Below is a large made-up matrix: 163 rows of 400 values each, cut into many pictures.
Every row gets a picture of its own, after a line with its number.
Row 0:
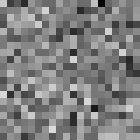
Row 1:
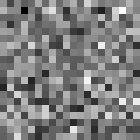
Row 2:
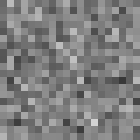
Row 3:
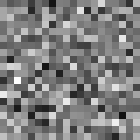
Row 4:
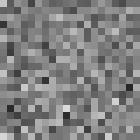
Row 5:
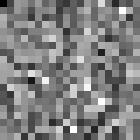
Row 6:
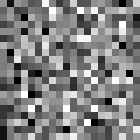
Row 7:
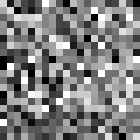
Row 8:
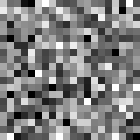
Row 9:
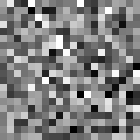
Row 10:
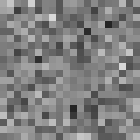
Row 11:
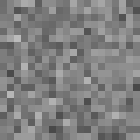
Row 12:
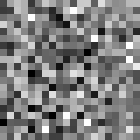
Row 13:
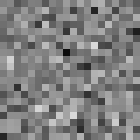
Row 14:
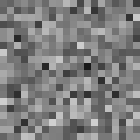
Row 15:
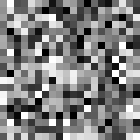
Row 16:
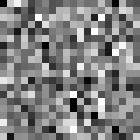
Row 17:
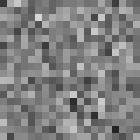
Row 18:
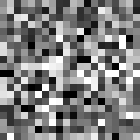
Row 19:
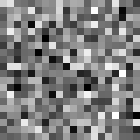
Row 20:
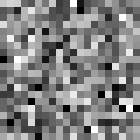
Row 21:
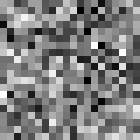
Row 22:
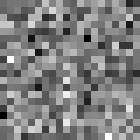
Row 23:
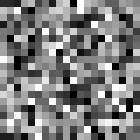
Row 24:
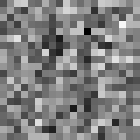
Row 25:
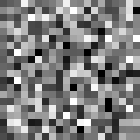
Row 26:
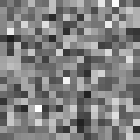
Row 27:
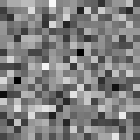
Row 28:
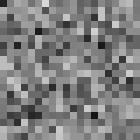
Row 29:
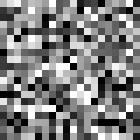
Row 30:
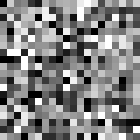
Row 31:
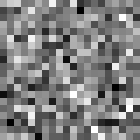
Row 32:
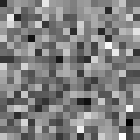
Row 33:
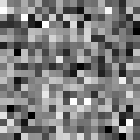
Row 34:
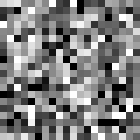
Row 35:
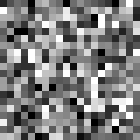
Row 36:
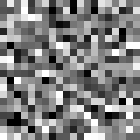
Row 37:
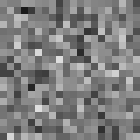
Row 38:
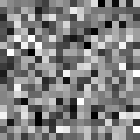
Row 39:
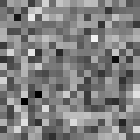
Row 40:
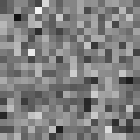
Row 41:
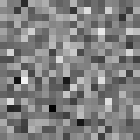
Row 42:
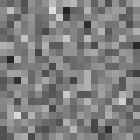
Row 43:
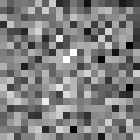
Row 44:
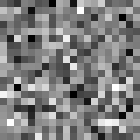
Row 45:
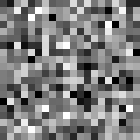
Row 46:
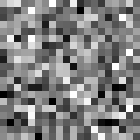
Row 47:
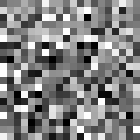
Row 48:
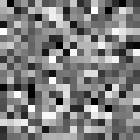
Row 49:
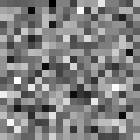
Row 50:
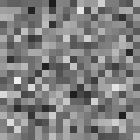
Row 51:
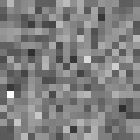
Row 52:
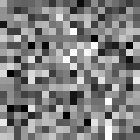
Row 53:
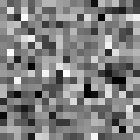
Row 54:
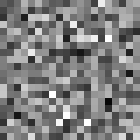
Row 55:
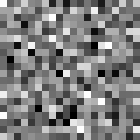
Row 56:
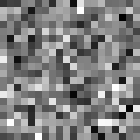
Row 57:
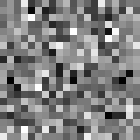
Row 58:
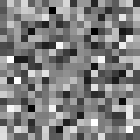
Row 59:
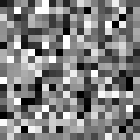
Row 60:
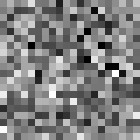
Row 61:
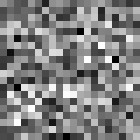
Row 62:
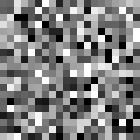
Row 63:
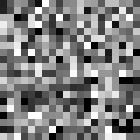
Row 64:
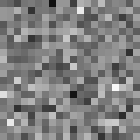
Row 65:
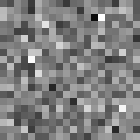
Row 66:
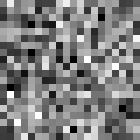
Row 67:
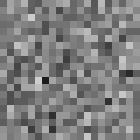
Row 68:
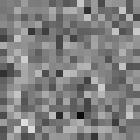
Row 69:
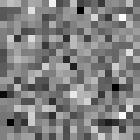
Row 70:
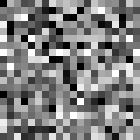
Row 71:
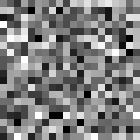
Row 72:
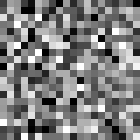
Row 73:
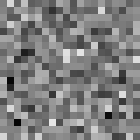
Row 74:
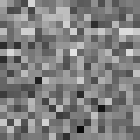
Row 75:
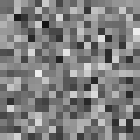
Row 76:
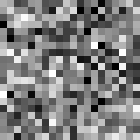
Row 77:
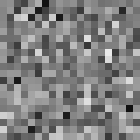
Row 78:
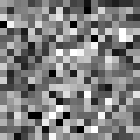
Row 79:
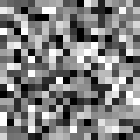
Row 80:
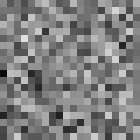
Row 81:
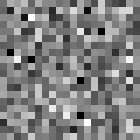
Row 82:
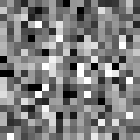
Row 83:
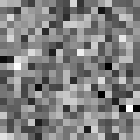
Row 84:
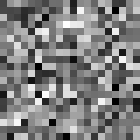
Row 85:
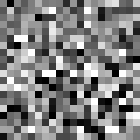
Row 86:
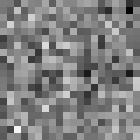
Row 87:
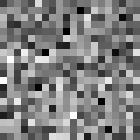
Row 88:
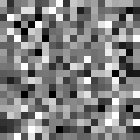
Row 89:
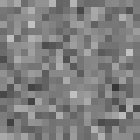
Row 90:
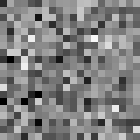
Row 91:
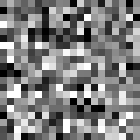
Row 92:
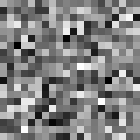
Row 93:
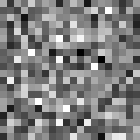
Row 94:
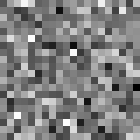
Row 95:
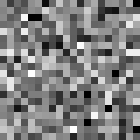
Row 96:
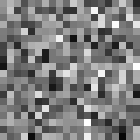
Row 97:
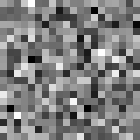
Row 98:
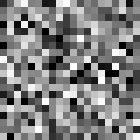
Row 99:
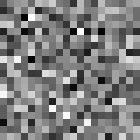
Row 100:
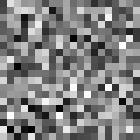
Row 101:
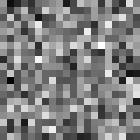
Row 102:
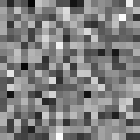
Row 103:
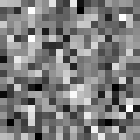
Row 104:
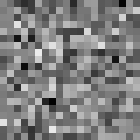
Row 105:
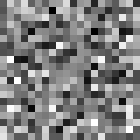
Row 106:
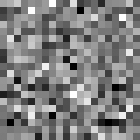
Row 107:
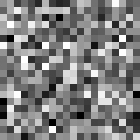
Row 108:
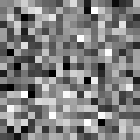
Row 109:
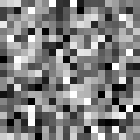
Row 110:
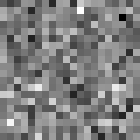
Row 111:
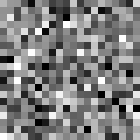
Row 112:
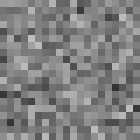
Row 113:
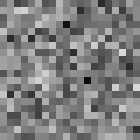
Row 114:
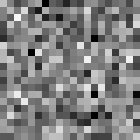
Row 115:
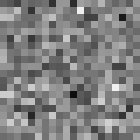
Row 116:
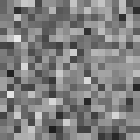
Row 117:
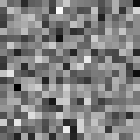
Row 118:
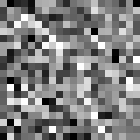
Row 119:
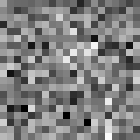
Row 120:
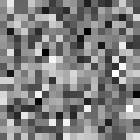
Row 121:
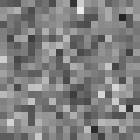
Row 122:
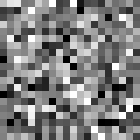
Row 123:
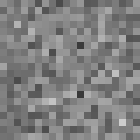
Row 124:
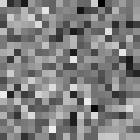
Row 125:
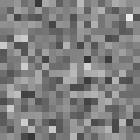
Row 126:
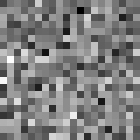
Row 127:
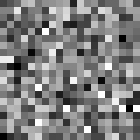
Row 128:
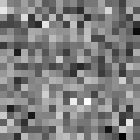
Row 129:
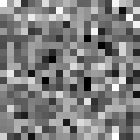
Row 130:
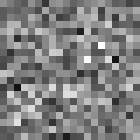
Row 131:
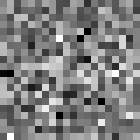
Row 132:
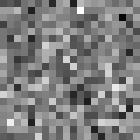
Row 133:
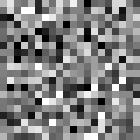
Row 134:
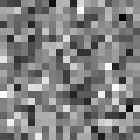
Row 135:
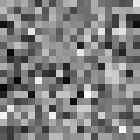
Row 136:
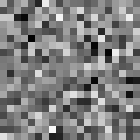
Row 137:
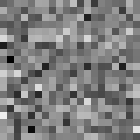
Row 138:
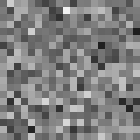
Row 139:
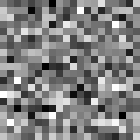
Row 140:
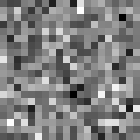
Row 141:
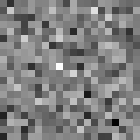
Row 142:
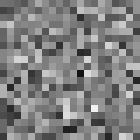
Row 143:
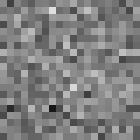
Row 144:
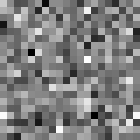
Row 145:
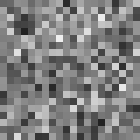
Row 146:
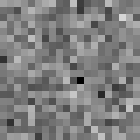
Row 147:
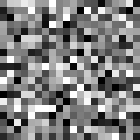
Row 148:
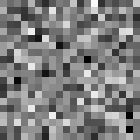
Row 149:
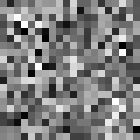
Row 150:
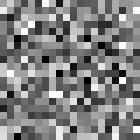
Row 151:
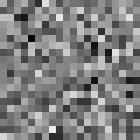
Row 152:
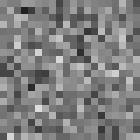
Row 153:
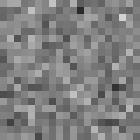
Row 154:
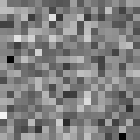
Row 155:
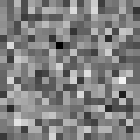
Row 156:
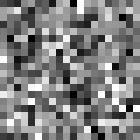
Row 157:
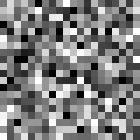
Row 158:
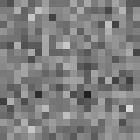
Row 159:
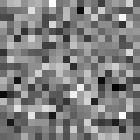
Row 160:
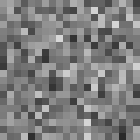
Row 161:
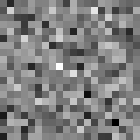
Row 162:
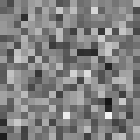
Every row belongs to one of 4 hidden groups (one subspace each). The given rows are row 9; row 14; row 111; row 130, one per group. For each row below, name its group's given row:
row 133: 130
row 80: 9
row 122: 111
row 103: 111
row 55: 14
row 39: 14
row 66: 130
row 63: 14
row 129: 130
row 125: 14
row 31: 111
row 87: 14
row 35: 130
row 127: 111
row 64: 111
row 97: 130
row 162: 9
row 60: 130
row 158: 14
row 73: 9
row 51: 130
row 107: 14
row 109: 111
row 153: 111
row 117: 130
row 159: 111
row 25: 9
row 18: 130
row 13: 14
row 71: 9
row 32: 14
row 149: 130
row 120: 130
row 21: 130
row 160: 130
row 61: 130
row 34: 111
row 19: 130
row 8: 130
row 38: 14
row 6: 9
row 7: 130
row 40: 14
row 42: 9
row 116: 130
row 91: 14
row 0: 130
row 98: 130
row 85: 9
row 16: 130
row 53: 9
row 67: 9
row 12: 9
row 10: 130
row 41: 9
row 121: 111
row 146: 111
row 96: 130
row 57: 9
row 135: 9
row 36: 9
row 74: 9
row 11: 130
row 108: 9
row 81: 9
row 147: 111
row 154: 14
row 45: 14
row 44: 111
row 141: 9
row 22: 14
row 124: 130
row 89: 111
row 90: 14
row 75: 14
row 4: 9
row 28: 130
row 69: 111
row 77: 14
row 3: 111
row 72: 130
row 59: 14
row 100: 9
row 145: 130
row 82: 130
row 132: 111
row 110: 111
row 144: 14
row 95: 9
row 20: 111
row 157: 9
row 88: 130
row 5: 130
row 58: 9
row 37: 130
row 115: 111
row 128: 14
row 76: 130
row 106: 111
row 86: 14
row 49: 111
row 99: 9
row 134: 111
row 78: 9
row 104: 130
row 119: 9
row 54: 9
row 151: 14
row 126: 14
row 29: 111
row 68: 14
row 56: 111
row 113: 130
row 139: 111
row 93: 9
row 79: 9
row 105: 9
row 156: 111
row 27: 111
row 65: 130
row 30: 14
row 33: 14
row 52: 9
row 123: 9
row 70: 14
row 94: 130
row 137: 14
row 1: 9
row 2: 9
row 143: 9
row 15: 130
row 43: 9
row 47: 14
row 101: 130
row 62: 14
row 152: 130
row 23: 111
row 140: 111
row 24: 130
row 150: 130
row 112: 111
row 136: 14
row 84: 130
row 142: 9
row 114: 14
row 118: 130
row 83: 111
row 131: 130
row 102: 130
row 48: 9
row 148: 9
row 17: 130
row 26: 14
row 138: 9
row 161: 9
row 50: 111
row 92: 14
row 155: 9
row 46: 111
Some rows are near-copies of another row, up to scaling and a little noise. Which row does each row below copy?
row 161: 141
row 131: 18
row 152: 37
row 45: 158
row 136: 151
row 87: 126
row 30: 90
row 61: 130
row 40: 63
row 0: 124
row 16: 17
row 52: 119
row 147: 27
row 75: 62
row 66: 51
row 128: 33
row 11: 116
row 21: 76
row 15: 120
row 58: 105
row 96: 160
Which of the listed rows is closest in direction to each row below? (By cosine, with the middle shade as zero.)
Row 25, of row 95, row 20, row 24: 24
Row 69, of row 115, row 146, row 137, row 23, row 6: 146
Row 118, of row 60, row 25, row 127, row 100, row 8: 8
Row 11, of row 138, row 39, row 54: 138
